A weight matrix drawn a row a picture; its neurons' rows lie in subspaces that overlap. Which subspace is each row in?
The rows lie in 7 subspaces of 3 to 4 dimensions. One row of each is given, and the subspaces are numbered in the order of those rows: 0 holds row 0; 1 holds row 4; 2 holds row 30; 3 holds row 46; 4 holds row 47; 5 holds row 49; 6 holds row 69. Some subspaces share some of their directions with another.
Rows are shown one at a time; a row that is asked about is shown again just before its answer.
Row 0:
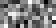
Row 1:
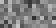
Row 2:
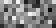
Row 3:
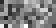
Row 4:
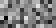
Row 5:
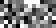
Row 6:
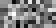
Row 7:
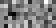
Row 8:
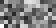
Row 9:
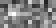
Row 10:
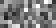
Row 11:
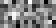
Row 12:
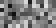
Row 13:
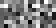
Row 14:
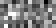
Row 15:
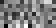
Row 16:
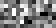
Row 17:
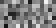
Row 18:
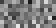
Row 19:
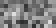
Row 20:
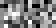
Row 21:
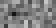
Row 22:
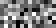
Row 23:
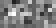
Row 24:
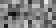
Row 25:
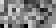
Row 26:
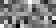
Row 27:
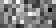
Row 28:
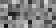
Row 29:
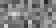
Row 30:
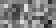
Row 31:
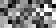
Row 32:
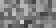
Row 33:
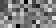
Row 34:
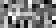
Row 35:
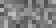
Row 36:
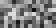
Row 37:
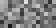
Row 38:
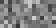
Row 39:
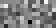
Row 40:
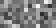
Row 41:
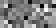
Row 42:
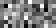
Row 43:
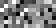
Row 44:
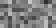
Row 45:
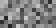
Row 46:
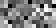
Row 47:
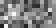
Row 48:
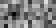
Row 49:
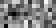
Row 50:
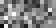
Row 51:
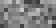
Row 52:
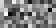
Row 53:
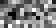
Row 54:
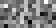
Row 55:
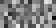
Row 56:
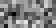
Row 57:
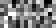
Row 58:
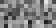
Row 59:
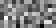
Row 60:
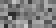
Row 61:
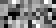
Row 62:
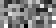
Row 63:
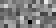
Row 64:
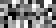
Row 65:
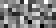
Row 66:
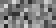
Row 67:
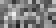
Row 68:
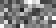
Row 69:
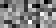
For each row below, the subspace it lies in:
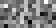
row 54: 5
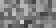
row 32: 5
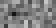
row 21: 5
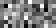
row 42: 3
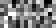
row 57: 2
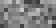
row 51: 0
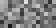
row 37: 1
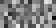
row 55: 2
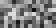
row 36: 1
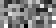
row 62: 0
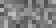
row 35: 3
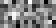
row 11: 0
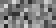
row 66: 3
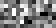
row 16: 5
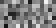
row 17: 2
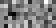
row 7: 4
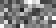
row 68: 0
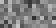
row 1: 4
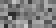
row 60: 6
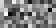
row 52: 5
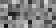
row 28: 6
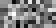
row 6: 1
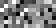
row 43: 3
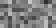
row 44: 4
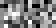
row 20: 6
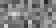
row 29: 5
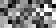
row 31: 3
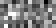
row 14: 4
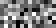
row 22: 5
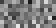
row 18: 2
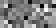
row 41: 3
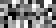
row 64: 2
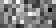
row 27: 0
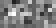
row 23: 5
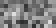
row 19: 2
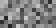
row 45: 1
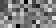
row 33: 1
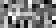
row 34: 0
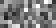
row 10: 6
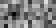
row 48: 2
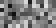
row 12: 3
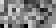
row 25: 0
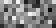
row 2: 0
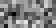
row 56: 2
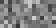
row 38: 4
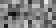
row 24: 5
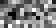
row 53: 1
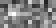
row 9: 5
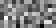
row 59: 1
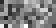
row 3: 0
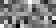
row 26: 0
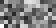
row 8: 4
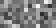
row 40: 6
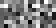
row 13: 6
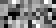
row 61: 3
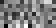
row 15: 5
